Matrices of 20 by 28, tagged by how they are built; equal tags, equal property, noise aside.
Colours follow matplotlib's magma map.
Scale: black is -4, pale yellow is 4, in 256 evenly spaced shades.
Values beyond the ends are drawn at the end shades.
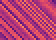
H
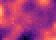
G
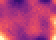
G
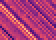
H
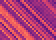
H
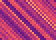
H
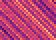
H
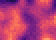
G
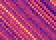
H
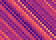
H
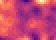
G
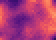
G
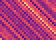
H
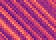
H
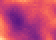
G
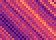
H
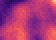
G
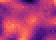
G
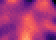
G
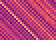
H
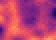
G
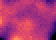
G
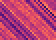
H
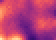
G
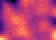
G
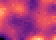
G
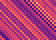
H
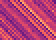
H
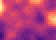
G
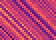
H
